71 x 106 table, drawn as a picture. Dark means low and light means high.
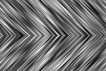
Histogram: bell-shaped. Slope: none. Mirror symmetry: top to bottom.
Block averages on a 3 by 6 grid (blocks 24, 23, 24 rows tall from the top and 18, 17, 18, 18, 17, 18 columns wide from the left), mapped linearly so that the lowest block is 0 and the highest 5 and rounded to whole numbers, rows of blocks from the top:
3 1 5 3 3 1
1 1 4 0 2 1
3 1 5 3 3 1
